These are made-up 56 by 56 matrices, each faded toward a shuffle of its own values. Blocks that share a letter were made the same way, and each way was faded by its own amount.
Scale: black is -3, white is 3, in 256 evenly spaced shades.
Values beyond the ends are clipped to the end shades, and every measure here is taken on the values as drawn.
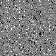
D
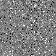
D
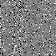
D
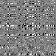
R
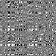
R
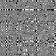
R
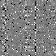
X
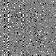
X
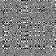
R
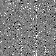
D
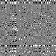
R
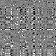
R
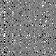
X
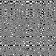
R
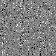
D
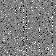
D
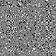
X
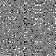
X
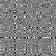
R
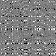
R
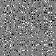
X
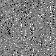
D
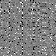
X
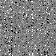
D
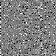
X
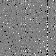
X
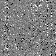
D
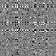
R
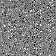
D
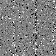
D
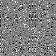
X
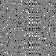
X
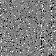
D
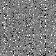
D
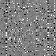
X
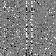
X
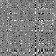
R
